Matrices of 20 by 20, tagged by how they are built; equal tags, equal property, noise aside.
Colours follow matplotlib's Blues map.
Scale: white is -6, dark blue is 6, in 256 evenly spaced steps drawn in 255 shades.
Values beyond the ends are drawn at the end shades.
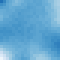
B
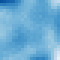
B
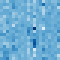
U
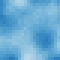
B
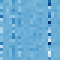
U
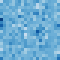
U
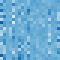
U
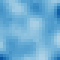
B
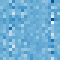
U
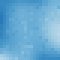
B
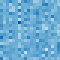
U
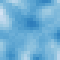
B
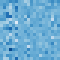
U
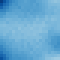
B
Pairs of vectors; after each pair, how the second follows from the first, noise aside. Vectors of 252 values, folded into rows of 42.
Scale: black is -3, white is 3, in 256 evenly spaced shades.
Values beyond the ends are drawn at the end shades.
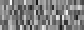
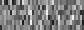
shuffled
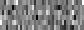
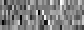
shuffled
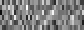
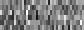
shuffled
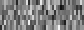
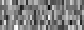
shuffled
